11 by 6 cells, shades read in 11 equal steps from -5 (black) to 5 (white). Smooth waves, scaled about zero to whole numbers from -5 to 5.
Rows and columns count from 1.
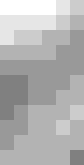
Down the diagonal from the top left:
5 4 3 2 1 2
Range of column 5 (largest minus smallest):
3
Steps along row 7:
same up same up same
